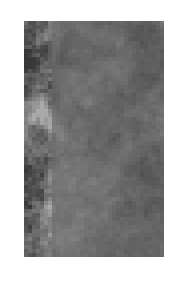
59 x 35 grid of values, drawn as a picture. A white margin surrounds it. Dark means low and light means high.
A few values lie far out on both sides of the bulk. The field is mottled with small blotches. The right part is calmer, past a seam about 20% of the way across. The halves do not mirror each other.
